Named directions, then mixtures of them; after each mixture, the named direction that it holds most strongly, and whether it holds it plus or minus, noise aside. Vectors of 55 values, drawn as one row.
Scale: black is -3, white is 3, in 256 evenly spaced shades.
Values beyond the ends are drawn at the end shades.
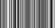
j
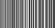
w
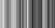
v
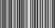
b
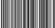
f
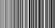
w, plus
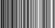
v, minus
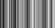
v, minus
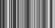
j, plus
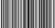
f, plus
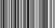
f, plus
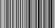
b, minus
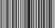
b, minus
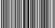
f, plus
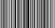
w, minus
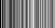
f, minus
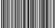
f, plus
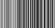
w, minus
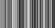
b, plus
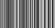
w, minus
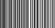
b, plus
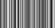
j, plus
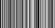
f, minus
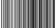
f, plus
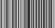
b, minus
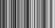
v, minus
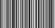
b, minus
